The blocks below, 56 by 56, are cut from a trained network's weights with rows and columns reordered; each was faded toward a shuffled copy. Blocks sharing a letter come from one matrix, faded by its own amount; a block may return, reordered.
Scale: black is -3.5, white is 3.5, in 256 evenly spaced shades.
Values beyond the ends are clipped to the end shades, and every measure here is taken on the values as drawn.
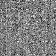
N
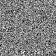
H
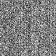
N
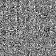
N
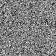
H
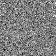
H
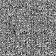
N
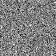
H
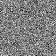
H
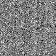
N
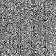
N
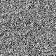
H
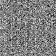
N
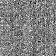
N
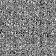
N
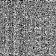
N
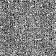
N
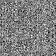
N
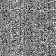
N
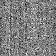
N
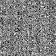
N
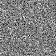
H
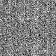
N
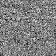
H
